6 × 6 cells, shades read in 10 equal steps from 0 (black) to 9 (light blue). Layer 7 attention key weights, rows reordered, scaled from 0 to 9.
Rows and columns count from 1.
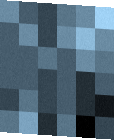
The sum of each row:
33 33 28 21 18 22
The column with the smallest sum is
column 3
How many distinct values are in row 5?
5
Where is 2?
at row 4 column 5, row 5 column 5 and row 6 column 3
